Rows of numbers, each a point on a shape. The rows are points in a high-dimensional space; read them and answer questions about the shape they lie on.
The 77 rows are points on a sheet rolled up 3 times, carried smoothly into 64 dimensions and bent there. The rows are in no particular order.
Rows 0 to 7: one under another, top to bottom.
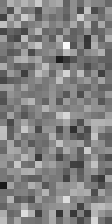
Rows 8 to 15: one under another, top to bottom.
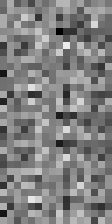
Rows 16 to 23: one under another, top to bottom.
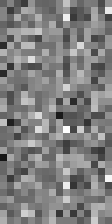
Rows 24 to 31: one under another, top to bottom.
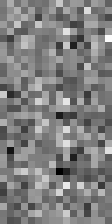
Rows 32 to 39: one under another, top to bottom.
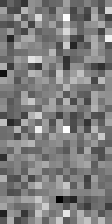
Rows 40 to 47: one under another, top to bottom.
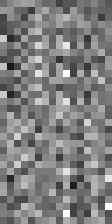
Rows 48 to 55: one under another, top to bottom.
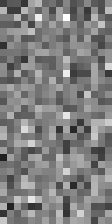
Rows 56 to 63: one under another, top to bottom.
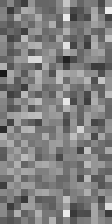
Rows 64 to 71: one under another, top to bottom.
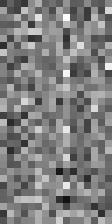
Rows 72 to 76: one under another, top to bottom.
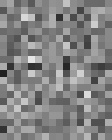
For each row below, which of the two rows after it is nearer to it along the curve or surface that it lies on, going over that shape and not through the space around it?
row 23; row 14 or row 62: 62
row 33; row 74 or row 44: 44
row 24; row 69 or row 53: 53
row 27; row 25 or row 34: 25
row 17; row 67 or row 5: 5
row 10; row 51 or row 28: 51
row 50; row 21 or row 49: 21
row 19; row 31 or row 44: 31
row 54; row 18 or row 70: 70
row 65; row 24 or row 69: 24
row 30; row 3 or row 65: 65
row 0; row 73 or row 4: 4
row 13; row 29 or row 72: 72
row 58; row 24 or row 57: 24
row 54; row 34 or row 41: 41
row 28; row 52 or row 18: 18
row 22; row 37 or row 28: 28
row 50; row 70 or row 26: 70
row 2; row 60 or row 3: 60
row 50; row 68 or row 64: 64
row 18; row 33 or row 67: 67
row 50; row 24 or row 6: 24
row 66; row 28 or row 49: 28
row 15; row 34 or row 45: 34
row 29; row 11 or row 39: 39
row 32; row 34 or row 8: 8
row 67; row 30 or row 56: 56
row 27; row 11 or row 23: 23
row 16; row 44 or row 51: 44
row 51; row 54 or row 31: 54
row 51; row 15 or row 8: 8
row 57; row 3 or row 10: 10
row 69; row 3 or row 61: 61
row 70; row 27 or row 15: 27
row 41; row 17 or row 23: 23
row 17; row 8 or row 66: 8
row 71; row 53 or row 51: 53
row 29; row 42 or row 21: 42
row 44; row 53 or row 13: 53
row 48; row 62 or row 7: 7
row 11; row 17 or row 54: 17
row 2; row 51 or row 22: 51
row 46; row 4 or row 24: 4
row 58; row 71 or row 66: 71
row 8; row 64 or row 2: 64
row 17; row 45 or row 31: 45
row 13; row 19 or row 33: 19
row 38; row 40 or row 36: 40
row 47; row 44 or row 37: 44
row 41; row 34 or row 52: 52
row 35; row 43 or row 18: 43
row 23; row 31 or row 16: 31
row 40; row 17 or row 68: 68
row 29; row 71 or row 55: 71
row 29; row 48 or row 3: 48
